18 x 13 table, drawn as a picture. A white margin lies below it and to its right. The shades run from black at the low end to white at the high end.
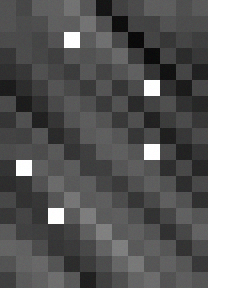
Neither half mirrors the other. Five lone cells stand out, each far higher than its neighbours. On average the colour sits 30% of the way up the scale. The top left is the calmest part.
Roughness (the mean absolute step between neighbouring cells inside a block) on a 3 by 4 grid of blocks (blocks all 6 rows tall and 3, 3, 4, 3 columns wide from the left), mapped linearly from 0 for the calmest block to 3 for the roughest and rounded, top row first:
0 2 3 1 | 3 1 2 1 | 0 3 1 1
